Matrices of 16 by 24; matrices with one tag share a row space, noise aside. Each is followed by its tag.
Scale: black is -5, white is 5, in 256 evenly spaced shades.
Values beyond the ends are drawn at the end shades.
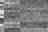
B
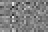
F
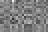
F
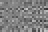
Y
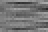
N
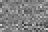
Y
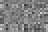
Y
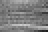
N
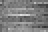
N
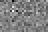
F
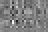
F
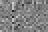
F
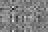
F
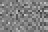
Y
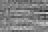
N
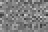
Y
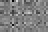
F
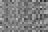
Y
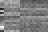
B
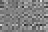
Y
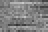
N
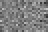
Y
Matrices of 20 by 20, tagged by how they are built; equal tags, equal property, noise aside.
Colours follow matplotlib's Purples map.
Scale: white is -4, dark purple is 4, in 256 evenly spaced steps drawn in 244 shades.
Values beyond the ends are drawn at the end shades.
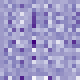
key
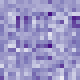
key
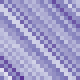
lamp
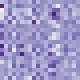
key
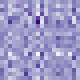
key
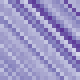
lamp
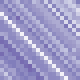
lamp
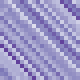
lamp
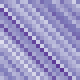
lamp
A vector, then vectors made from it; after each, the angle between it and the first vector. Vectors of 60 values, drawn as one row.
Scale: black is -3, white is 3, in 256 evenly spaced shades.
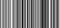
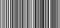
partly aligned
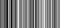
partly opposed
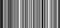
orthogonal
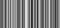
partly aligned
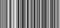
partly aligned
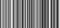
nearly parallel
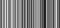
partly aligned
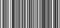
partly aligned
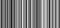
nearly opposite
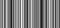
orthogonal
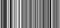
orthogonal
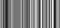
orthogonal
